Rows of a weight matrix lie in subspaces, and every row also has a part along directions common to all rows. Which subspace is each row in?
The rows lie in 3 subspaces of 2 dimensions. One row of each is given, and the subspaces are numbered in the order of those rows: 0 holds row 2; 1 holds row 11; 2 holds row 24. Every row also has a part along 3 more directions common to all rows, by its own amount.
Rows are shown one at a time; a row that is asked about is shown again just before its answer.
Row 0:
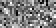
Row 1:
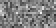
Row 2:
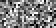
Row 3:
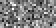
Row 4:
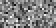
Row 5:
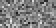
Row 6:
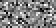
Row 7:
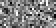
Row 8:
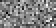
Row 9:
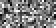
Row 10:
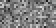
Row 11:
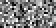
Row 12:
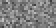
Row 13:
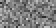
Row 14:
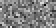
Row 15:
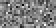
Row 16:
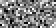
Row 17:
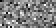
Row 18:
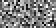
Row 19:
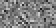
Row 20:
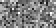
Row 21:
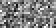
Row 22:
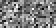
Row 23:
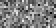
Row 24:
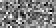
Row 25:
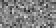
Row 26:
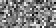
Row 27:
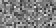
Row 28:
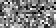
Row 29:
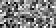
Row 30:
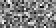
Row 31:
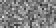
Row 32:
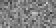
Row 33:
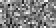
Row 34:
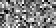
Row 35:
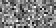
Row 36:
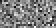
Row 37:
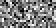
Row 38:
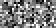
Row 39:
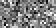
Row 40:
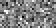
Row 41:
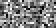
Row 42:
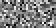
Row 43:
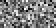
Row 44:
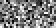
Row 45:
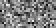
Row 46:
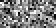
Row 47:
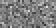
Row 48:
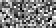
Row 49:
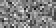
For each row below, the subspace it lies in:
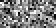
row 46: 0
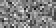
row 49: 1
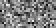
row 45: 1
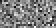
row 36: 1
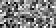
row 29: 0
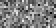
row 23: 1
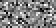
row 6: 2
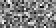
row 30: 1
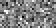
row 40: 2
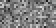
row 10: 0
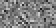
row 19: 2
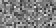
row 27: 1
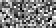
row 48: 1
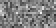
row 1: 0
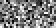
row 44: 1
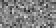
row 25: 2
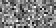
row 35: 1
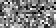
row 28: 0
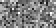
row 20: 0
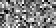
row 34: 2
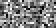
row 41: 0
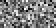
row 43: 1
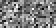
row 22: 0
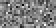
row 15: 0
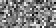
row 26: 0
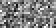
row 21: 0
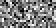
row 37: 1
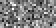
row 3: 1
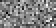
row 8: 1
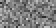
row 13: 0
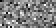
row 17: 2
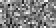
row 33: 2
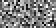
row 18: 1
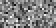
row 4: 1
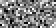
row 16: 2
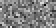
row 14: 2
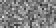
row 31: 1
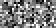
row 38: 0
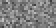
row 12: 1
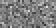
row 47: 2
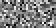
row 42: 1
